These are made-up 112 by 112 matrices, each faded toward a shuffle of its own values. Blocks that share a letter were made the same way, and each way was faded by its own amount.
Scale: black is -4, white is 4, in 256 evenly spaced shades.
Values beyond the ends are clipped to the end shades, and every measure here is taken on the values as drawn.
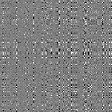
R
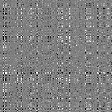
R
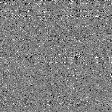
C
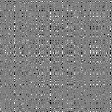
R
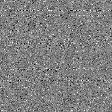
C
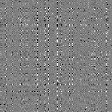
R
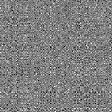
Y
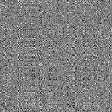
Y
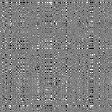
R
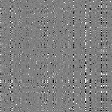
R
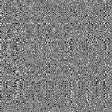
Y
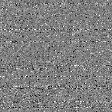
C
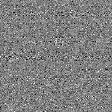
C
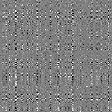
R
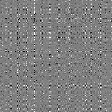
R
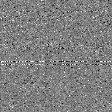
C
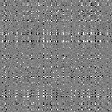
R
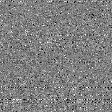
C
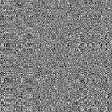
Y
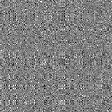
Y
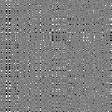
R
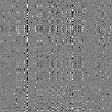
R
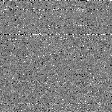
C
